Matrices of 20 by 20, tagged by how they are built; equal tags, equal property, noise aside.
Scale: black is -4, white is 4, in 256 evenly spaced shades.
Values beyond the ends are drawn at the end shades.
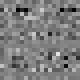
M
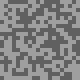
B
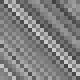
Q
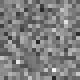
B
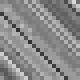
Q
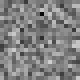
B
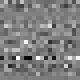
M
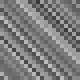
Q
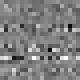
M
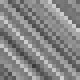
Q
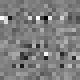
M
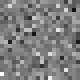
B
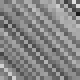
Q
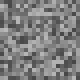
B
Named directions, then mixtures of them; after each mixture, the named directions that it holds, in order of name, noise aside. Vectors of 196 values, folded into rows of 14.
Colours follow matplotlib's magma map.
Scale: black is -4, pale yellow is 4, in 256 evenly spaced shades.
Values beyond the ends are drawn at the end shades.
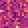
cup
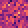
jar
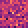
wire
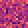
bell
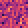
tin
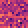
jar, tin, wire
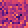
bell, tin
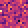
cup, jar, tin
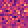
cup, jar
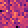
cup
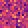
cup, jar, wire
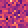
jar, wire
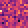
cup, jar, tin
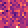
cup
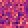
bell, cup, tin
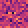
bell, tin, wire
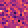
cup, jar, tin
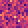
cup, jar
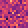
jar, wire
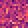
bell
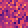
bell, jar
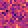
bell, cup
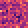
bell, cup, tin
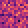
jar, tin, wire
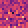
wire
